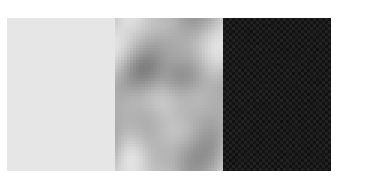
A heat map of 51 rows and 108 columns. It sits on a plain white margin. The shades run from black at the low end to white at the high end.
The table splits into one row of 3 panels. Panel 1,1: very high, flat. Panel 1,2: high, smooth. Panel 1,3: very low, checkered, faint in contrast.
